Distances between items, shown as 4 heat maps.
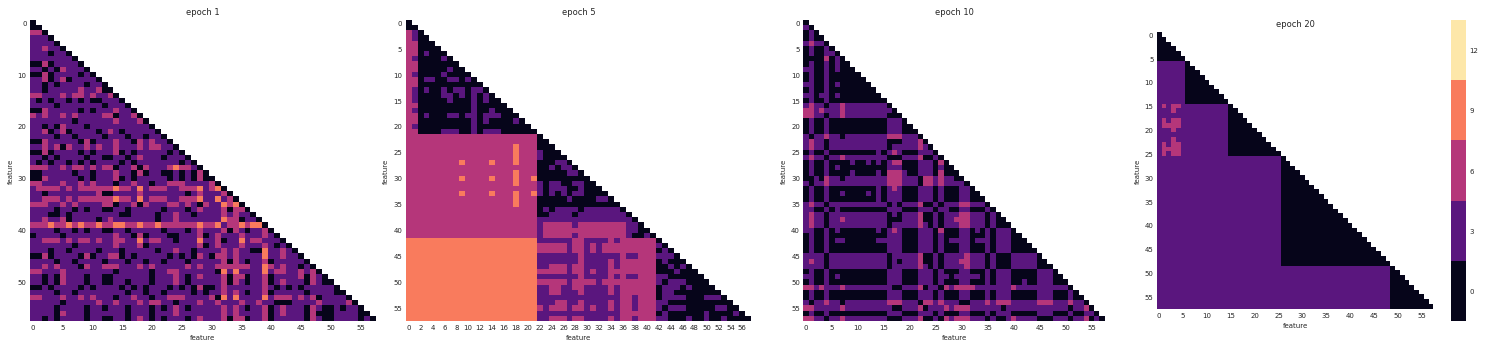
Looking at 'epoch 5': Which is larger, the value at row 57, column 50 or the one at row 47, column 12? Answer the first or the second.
the second
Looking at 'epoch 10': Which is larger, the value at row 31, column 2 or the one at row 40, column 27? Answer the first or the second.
the first
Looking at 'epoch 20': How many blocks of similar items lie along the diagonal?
5
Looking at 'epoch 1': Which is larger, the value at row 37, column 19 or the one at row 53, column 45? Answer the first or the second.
the second
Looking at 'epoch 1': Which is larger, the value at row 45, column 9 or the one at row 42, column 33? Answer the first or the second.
the first
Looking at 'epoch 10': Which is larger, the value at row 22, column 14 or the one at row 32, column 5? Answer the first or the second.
the first
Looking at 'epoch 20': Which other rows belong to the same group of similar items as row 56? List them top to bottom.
49, 50, 51, 52, 53, 54, 55, 57
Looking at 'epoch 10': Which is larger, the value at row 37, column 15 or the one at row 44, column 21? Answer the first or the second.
the first
